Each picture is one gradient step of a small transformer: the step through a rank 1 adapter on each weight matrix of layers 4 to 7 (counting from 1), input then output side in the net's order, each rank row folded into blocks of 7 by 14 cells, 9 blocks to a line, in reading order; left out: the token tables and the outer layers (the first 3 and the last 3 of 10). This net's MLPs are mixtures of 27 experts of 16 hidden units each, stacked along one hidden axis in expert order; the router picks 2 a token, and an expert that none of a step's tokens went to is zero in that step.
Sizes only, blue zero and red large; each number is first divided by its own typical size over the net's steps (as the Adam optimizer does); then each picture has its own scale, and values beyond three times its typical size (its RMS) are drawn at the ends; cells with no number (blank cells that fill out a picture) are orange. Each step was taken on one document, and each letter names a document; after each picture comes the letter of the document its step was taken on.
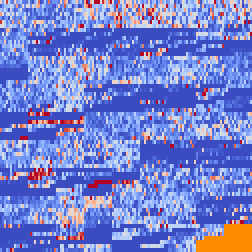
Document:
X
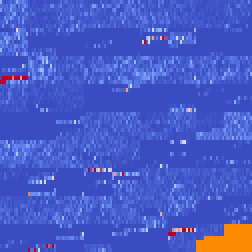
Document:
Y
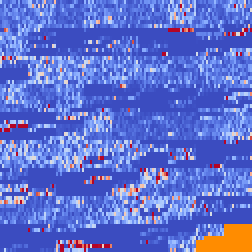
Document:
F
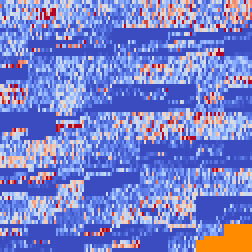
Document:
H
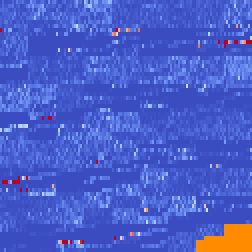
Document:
F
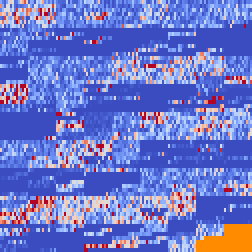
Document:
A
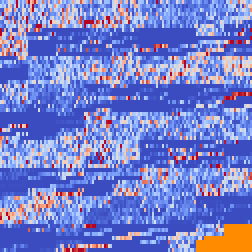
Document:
F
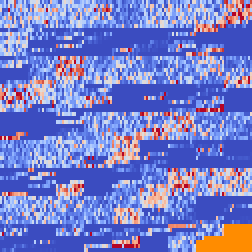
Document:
H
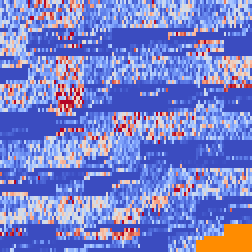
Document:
H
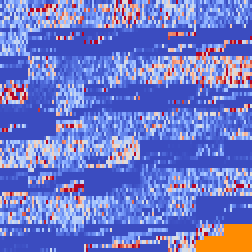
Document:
A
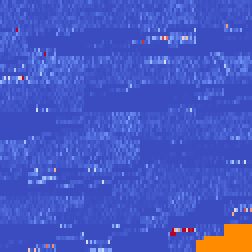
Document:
Y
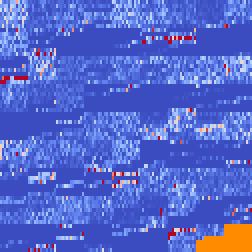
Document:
Y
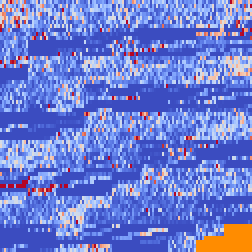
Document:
F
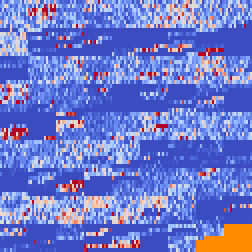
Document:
A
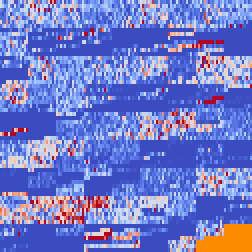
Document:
H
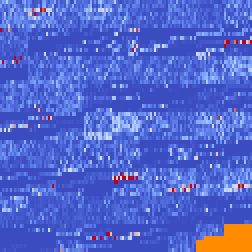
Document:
F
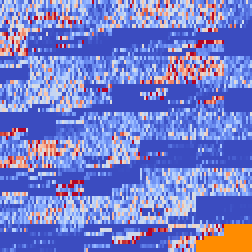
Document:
H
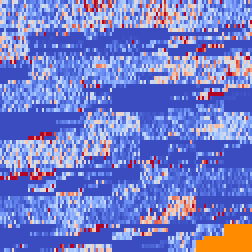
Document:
X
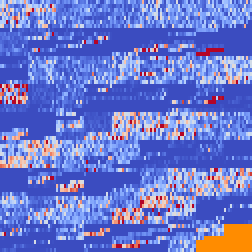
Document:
A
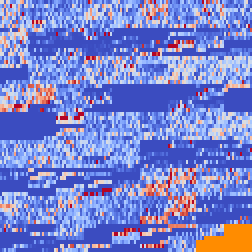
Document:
X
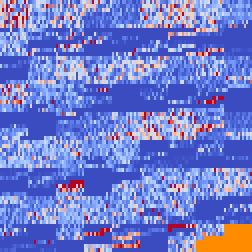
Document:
A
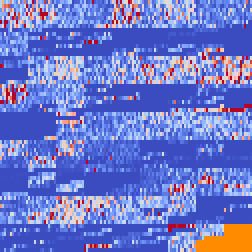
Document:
A
